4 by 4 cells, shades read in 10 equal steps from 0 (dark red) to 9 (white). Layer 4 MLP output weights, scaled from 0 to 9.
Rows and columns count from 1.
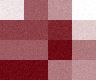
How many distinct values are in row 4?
3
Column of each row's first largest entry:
4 4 4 4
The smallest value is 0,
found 3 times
